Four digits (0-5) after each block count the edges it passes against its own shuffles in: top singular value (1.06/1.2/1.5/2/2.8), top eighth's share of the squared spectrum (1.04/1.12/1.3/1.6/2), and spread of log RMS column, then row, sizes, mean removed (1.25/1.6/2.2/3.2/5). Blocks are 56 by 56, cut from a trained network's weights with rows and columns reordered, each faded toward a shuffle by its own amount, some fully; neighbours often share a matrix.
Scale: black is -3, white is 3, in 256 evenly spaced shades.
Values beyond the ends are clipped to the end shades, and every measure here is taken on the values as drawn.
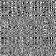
4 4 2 3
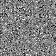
2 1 0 0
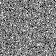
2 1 0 0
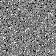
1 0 0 0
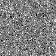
1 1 0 0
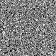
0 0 0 0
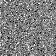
1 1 0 0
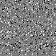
3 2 0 2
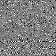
3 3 0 2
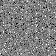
0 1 0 0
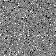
1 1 0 0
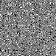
2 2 1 1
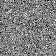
0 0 0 0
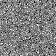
1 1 0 0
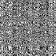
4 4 1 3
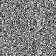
2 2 0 0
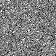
0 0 0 0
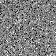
0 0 0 0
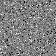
1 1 0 1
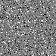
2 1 0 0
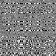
4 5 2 4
